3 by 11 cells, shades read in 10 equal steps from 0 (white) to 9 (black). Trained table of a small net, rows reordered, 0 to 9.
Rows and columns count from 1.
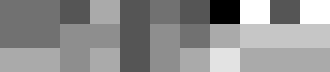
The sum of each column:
13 13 14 10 18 13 14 13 5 11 5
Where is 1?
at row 3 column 8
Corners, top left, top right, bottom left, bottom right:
5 0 3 3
